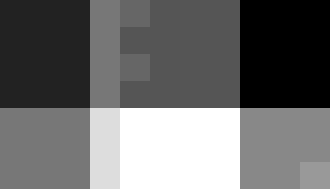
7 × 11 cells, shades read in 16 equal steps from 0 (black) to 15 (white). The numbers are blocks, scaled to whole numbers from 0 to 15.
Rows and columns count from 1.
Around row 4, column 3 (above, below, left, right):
2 7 2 7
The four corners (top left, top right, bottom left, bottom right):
2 0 7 9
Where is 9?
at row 7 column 11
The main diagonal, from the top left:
2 2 2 7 15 15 15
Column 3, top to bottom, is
2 2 2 2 7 7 7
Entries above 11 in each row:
0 0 0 0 5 5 5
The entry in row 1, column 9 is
0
